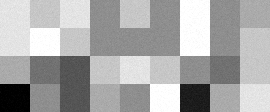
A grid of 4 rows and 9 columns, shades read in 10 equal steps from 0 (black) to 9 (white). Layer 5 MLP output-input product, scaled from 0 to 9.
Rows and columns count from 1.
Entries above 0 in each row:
9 9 9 8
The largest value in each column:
8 9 8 7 8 9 9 6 8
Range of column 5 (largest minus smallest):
3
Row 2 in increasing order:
5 5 5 5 7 7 8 9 9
